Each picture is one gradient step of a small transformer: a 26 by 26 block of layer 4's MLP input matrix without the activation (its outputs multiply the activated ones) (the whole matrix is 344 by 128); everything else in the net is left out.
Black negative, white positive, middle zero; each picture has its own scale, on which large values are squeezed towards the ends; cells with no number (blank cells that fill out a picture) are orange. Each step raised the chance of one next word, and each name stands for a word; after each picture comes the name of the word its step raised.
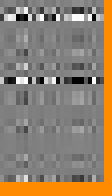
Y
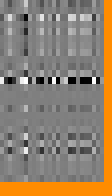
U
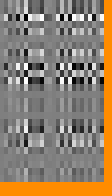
U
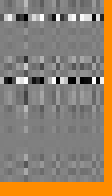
Y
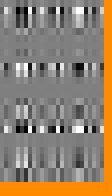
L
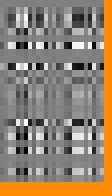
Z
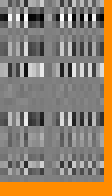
Z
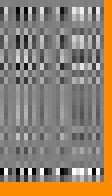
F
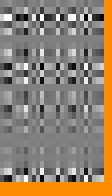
Y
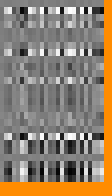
L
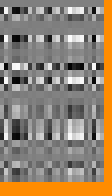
L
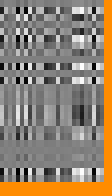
F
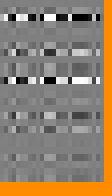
Z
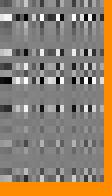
U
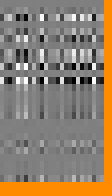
U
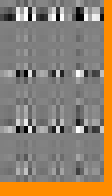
Z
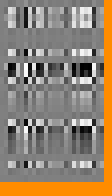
L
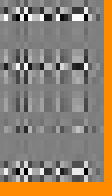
Y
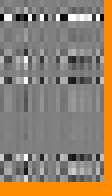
Y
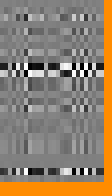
U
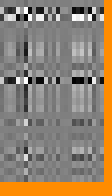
Y
